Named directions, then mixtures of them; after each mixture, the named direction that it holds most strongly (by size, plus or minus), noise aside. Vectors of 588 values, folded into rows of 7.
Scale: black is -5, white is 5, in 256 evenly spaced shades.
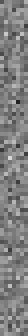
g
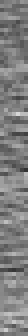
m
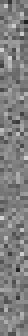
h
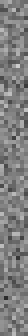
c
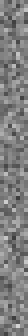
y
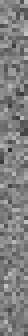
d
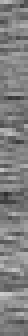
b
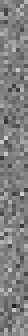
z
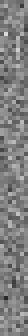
g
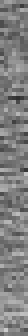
m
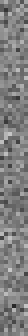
z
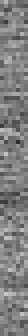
b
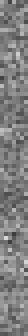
y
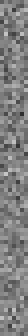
g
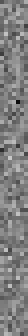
g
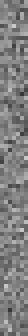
d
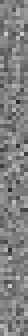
g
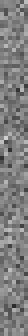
z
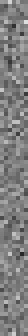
h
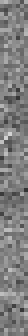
z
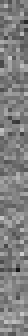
h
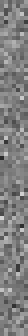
z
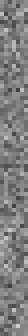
y
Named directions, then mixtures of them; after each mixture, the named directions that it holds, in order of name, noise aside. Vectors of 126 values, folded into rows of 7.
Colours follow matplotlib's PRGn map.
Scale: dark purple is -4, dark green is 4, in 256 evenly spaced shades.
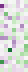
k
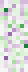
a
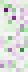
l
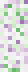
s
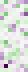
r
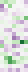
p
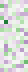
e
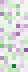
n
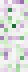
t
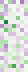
e, n, t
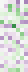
s, t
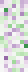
a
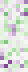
e, r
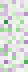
e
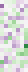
a, k, l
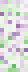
n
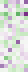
r, s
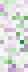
l, n, p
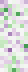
a, n, s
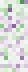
s, t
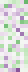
s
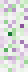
a, p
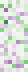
e, l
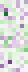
k, l, r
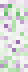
k, s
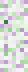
e
